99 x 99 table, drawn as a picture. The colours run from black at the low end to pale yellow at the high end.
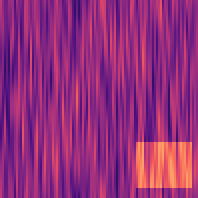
The halves do not mirror each other. The grain runs up and down. The ninth with the highest average is the bottom right. In the bottom right lies a patch that is higher than the rest.
